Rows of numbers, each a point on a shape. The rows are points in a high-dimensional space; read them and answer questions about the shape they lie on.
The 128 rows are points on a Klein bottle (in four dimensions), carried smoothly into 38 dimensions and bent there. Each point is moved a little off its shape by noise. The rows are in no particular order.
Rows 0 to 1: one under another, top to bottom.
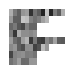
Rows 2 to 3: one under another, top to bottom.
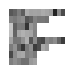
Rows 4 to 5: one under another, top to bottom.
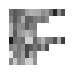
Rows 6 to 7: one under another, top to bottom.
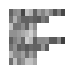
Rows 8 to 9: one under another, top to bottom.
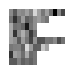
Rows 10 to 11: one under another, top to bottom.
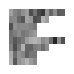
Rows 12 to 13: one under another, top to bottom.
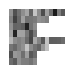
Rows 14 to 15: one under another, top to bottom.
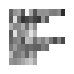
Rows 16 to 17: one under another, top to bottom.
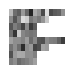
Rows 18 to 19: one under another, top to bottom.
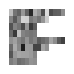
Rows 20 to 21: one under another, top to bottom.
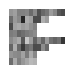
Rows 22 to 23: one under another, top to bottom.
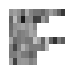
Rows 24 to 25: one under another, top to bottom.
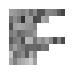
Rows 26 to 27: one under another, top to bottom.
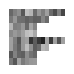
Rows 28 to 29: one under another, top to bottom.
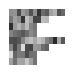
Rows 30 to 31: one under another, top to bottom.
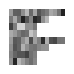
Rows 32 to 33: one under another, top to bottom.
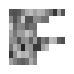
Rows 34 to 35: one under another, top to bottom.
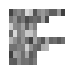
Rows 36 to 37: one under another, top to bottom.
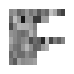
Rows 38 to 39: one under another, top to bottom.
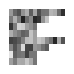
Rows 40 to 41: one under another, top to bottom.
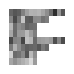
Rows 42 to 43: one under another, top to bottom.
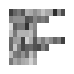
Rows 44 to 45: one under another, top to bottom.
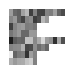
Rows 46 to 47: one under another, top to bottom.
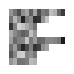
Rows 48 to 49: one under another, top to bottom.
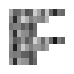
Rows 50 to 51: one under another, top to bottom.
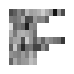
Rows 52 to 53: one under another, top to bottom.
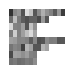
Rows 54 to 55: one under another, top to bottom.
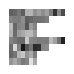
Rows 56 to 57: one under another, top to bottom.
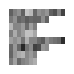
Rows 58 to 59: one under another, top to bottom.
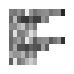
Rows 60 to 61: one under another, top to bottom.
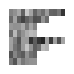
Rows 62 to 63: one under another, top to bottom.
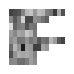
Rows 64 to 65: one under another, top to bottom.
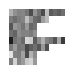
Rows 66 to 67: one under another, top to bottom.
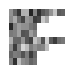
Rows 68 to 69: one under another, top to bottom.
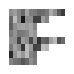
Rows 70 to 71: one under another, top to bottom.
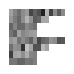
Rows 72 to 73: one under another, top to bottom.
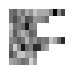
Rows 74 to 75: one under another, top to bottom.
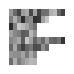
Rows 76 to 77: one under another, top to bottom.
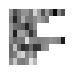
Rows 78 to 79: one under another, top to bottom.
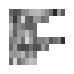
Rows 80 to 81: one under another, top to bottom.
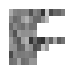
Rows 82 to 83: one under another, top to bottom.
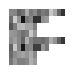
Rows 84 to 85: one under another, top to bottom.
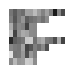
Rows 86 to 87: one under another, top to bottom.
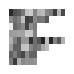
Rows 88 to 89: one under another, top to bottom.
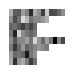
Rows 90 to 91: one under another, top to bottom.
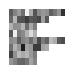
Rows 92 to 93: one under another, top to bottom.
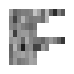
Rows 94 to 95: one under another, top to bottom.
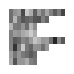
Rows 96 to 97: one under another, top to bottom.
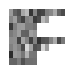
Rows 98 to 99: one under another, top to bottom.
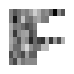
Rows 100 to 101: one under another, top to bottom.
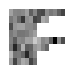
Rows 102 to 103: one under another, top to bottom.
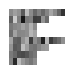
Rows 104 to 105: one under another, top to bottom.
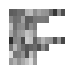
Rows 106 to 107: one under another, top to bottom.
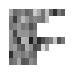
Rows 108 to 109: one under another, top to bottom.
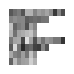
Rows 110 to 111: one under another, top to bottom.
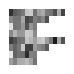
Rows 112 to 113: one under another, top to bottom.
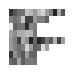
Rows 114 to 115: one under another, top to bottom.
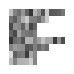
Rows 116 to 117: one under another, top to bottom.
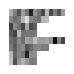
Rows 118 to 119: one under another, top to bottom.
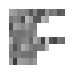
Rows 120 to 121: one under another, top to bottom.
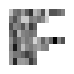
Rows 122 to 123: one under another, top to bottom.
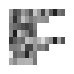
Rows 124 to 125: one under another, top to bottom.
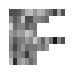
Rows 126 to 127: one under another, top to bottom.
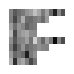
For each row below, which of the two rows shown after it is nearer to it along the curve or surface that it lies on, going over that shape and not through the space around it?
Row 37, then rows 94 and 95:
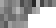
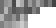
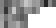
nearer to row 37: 95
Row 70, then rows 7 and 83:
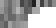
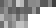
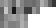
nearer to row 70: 83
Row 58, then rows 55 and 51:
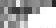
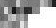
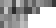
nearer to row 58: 55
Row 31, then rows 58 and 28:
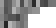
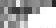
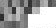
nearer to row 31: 28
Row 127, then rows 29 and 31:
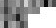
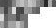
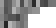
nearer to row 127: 31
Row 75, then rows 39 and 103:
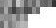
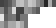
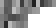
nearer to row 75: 39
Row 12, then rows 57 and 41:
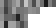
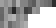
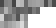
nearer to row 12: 41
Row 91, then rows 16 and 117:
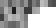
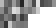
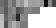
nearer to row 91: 16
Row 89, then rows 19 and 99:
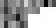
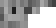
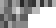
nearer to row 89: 99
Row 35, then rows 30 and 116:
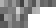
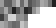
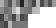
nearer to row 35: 116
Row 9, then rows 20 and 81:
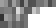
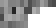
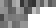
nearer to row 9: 20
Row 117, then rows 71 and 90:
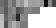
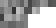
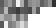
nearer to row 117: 90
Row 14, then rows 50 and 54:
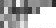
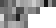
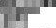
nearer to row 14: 54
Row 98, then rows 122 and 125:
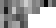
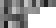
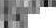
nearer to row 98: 122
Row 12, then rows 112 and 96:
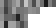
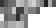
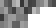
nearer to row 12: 112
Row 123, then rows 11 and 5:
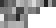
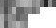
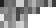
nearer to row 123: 5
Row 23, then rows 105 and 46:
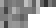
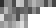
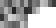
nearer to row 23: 105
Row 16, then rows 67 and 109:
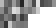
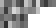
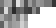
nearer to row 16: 67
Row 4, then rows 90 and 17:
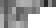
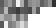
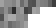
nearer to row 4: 90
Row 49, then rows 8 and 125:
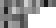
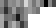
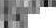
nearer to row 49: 8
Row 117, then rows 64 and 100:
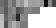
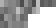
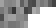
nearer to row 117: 64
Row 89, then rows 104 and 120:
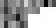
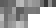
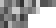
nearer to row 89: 104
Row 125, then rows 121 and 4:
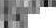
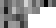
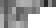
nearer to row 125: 4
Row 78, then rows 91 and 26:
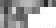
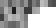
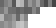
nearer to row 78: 26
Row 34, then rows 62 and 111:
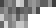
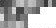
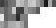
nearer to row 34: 62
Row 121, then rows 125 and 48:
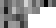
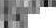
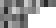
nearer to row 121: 48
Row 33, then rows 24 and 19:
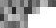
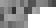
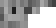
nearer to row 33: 19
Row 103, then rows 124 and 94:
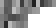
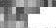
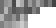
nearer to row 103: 124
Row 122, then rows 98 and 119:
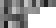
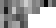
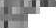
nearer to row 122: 98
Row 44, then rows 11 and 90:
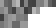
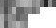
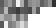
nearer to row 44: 90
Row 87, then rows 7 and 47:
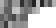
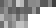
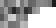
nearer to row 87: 47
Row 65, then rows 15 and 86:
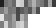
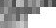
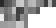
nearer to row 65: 86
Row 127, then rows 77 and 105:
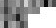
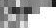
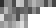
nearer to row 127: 105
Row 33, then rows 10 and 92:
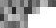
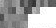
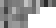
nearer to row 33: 10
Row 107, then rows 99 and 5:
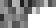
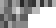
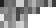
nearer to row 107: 99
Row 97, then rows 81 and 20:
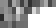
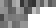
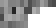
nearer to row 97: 20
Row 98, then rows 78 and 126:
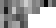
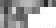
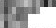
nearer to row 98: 78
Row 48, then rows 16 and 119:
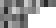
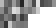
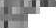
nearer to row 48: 16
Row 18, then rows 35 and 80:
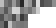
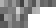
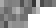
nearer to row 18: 35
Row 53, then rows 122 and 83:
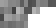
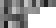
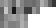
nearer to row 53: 83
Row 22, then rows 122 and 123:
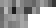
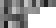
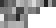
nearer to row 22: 123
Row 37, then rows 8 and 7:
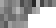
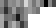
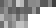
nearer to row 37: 8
